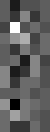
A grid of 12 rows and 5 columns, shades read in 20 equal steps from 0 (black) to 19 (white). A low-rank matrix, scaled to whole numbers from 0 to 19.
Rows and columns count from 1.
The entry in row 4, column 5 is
8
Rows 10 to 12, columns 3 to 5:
9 8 7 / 9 7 6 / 4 8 6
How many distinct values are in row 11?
5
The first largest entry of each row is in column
1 3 2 3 3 4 1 1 3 1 2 1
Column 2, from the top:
2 4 19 11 4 8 2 4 7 0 12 4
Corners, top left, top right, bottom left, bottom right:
7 7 8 6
